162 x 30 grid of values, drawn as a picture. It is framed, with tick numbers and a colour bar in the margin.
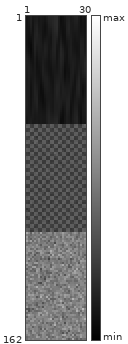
It is made of 3 by 1 panels. Panel 1,1: very low, streaked downward, faint in contrast. Panel 2,1: low, checkered. Panel 3,1: middling, fine-grained.
